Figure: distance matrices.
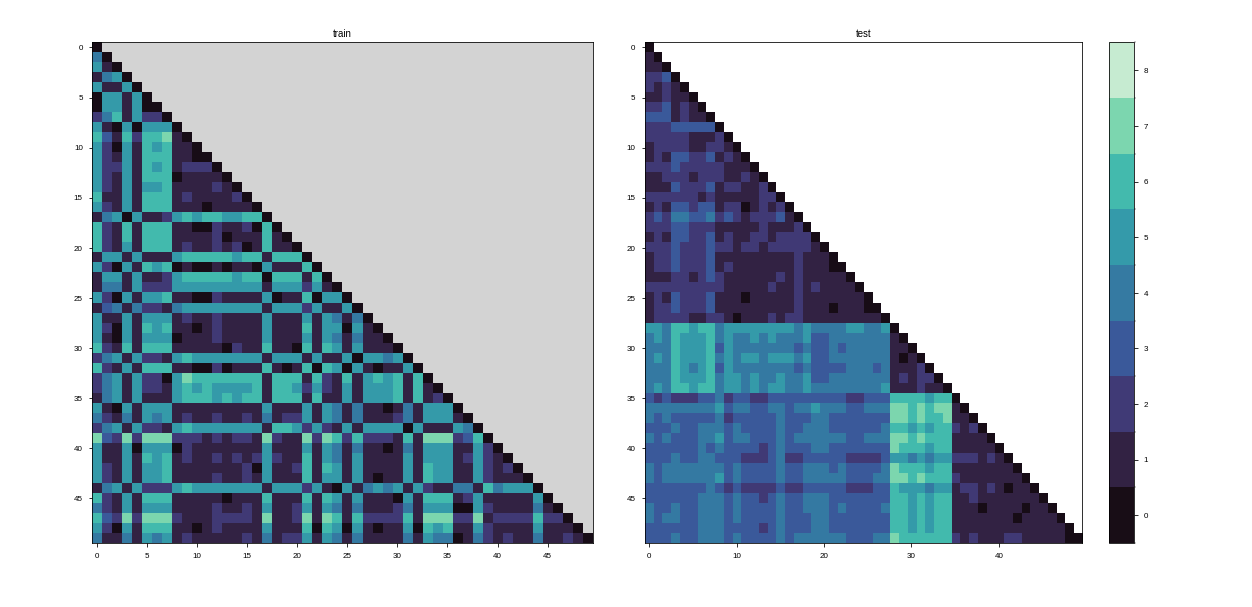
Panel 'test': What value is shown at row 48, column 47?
1
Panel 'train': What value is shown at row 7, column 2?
6
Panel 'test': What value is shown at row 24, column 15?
1
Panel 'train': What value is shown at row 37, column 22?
1
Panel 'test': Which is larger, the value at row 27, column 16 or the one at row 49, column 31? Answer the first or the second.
the second
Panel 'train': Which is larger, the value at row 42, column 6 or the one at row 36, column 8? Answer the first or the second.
the first
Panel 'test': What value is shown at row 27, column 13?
1
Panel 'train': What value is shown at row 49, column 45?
1
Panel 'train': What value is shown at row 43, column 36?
1
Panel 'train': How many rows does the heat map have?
50
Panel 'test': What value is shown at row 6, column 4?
2
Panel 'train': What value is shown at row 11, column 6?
6
